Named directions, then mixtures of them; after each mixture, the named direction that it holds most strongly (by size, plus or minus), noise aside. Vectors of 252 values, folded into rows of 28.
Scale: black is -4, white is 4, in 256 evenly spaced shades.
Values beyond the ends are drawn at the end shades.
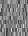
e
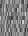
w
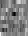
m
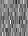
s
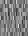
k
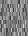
e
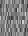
w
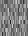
s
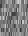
w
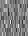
s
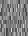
e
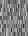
e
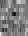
m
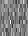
s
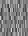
e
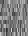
e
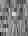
m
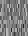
e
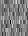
s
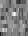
m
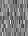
s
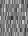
w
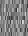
w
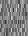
e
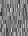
e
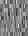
k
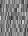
w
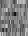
m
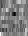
m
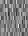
k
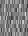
w
